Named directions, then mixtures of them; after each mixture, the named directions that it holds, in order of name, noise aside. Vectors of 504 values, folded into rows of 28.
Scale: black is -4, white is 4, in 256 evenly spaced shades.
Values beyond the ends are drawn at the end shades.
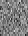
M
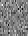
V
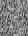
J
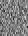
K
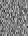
K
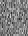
J, K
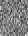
M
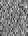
K, M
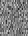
J, V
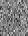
M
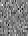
V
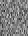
J, K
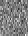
J, M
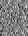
K, M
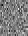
K, V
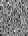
M, V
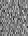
K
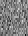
J, M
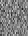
K, V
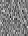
K, M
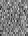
K, M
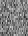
J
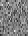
M, V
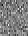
V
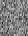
J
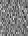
K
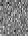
M, V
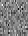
V
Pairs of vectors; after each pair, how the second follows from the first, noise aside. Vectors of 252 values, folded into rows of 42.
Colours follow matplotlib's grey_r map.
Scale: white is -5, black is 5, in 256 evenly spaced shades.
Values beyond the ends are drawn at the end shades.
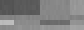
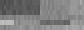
copied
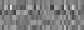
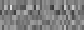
copied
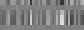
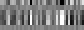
scaled up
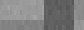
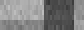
scaled up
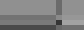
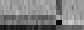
scaled up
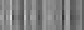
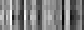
scaled up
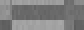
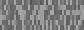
shuffled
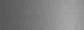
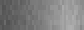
copied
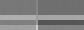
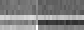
scaled up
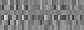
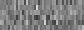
shuffled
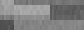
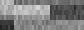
scaled up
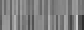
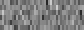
shuffled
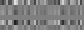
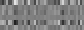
copied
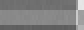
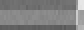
copied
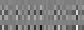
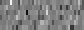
shuffled
